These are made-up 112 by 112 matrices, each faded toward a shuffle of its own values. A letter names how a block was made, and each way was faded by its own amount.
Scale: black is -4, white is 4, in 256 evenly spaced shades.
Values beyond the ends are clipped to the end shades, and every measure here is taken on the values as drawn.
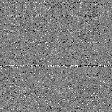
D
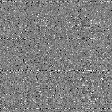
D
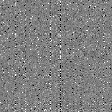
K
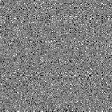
D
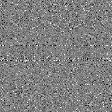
D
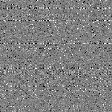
D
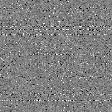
D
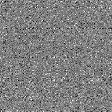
D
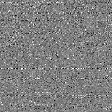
D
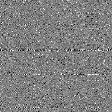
D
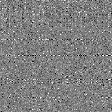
D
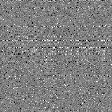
D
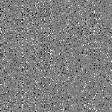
K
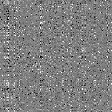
K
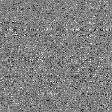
D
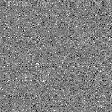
D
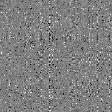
K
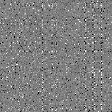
K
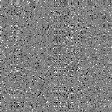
K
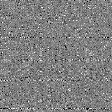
D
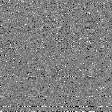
D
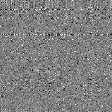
D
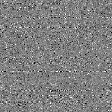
D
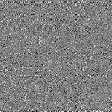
D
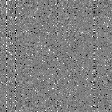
K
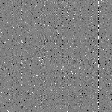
K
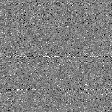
D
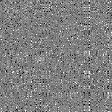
K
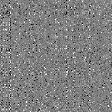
K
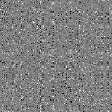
K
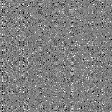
K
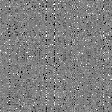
K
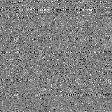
D
